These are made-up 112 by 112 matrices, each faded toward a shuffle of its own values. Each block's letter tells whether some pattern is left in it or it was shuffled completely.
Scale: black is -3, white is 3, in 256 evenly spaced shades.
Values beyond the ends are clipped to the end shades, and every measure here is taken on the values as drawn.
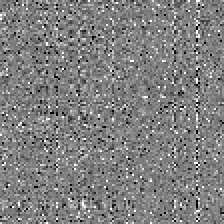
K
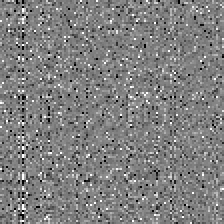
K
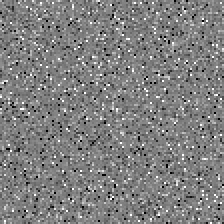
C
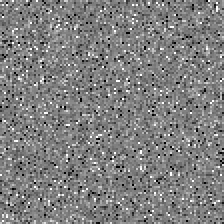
C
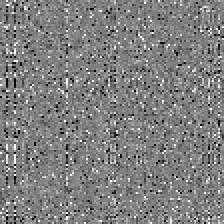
K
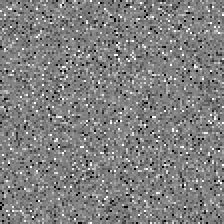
C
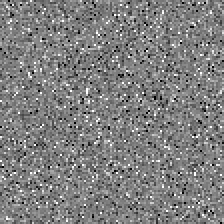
C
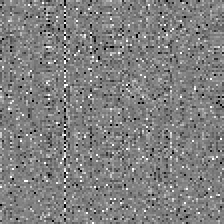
K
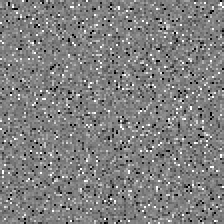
C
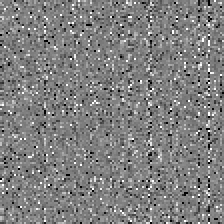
K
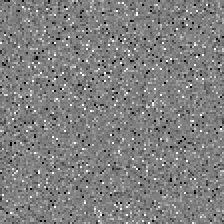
C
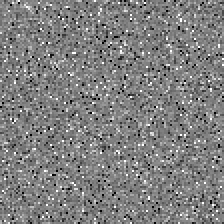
C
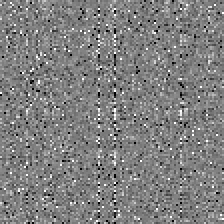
K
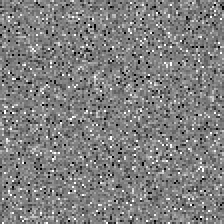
C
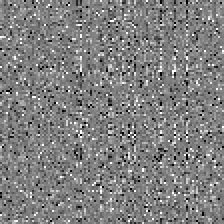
K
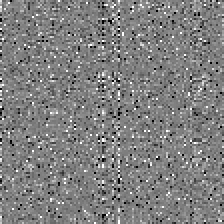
K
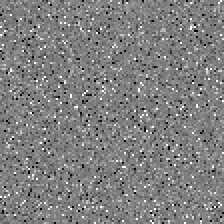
C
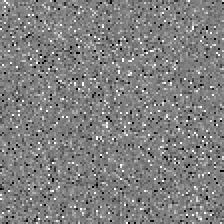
C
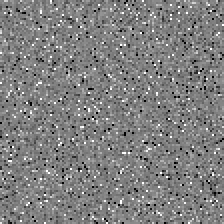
C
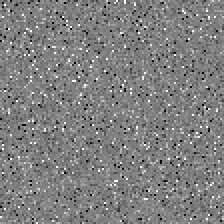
C
